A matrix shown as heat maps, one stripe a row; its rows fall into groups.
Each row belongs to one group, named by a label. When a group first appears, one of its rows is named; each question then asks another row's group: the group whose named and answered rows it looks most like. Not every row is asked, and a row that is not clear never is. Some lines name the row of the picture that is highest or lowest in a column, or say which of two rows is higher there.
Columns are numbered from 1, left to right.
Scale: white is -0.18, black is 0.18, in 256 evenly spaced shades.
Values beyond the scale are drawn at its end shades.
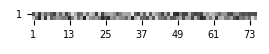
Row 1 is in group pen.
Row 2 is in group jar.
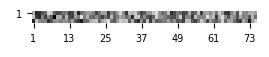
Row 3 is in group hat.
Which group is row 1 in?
jar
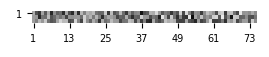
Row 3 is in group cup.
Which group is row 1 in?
jar
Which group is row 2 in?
pen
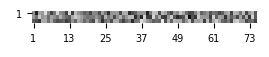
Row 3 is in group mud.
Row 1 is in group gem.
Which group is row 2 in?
cup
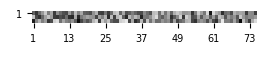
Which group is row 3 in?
hat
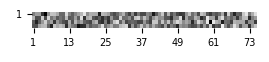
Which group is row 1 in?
hat
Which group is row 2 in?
jar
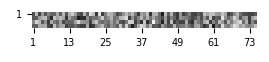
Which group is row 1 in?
pen
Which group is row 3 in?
cup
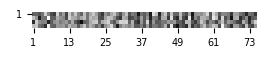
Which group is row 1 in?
pen
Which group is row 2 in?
pen
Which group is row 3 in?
hat
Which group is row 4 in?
pen
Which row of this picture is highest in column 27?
3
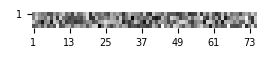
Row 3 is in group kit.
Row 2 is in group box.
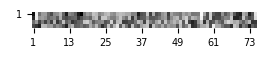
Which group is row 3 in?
kit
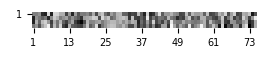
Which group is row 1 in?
kit
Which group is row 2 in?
hat
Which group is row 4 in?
box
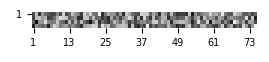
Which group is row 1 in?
pen
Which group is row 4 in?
hat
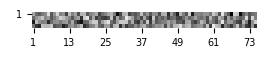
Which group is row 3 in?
hat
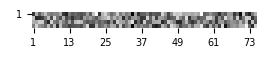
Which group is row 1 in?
box
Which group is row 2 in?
kit
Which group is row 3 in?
cup
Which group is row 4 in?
box
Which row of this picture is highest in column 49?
3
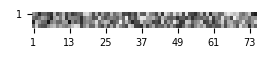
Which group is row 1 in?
kit
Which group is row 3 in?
hat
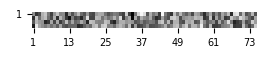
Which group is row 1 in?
gem
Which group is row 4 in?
box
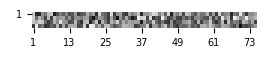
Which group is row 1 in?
jar
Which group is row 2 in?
gem
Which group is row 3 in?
cup
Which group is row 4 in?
pen
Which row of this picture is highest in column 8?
1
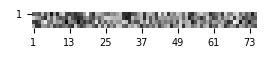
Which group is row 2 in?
kit
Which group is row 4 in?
jar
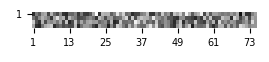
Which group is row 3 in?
jar
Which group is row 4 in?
jar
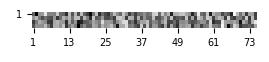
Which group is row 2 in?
cup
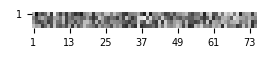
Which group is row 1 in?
kit
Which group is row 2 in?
gem
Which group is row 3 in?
kit
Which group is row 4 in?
kit
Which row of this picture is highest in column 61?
2
